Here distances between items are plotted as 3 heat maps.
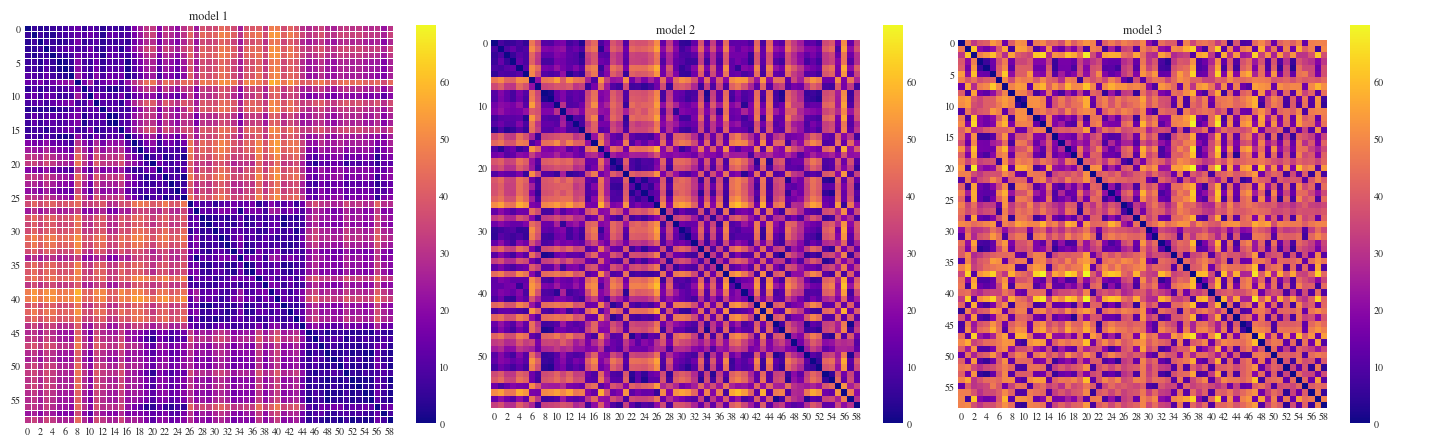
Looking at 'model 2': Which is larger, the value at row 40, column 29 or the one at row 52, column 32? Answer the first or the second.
the first
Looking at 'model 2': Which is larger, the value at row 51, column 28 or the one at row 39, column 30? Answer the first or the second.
the first
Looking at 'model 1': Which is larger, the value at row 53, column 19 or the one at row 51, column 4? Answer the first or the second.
the second
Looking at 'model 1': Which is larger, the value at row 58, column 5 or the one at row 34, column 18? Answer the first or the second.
the second
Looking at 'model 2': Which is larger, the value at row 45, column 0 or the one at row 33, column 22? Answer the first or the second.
the first
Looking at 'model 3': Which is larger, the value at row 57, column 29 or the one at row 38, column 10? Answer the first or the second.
the first
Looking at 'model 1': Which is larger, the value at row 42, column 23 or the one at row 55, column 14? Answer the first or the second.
the first
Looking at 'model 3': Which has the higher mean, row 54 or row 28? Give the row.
54
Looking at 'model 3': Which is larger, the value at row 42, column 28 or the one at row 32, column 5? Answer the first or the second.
the second
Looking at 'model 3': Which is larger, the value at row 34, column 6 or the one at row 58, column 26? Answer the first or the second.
the first
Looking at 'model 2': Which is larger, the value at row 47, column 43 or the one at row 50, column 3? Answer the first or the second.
the first
